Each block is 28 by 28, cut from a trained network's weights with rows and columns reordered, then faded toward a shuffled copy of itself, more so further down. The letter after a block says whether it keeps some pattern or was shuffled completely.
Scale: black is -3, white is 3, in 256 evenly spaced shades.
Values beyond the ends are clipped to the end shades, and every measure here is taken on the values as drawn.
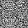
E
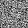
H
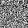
H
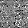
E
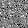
H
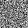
H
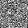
E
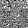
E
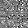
E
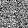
H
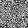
E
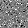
H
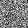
H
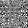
E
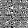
E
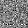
E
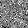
H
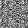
E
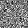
E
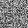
E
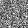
H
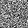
H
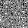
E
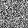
H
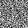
H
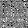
E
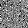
H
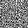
E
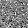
H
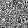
E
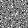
H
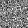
E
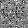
E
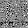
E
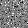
H
